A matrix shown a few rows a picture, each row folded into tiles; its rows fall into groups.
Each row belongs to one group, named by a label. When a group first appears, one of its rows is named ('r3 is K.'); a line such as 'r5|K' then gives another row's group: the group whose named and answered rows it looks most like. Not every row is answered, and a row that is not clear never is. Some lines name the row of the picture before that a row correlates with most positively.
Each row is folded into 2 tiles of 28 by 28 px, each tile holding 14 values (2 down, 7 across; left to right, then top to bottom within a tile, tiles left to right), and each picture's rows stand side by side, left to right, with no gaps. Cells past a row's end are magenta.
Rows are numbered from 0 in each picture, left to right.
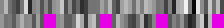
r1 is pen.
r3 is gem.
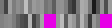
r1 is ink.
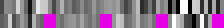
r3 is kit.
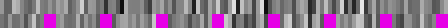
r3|gem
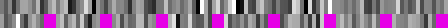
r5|gem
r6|ink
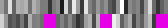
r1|gem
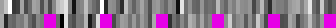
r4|kit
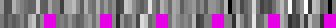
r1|gem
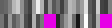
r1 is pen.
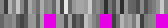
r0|gem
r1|gem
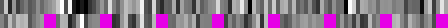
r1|pen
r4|gem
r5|pen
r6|kit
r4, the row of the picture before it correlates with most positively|0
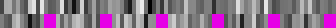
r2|ink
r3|kit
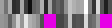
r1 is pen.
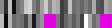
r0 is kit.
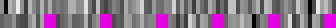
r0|gem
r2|pen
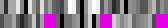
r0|gem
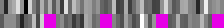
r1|gem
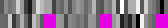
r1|kit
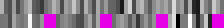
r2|kit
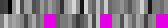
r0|kit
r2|ink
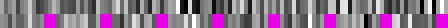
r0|ink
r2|pen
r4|gem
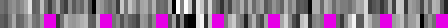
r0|pen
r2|gem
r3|gem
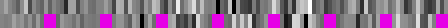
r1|kit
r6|gem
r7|ink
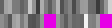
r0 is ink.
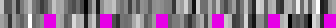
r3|gem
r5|kit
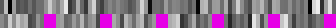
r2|ink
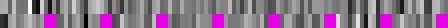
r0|pen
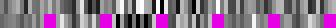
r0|gem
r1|ink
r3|gem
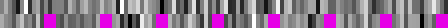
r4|ink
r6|ink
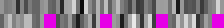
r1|gem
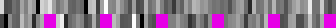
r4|gem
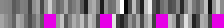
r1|kit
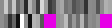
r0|pen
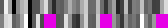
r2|ink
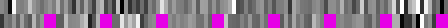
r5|kit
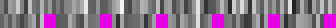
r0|gem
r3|ink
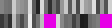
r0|pen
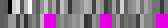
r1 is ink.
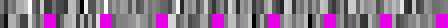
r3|kit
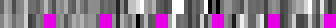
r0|ink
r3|kit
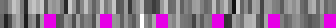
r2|ink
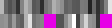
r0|ink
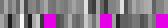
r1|pen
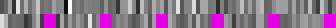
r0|kit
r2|gem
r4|kit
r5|pen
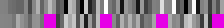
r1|gem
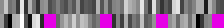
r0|pen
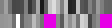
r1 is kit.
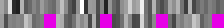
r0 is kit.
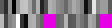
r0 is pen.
